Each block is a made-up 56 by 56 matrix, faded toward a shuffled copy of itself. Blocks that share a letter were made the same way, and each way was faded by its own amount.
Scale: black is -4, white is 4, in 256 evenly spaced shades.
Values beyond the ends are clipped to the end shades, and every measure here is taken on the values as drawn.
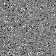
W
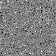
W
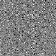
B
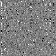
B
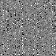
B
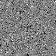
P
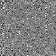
B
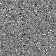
W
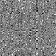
B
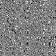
B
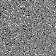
W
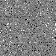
W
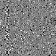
B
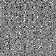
B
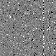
B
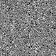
P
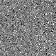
P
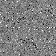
W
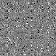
B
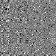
B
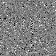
W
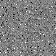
W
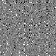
B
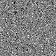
P
